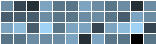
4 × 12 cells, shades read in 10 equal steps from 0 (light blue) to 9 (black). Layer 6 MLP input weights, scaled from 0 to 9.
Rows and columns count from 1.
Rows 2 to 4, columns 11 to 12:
2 3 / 0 6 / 9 4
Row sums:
48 46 31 49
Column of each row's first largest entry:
3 1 8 11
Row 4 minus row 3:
2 3 -2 3 -1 0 5 -4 2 3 9 -2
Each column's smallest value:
2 1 3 0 3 2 2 2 2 1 0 3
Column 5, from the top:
4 4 4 3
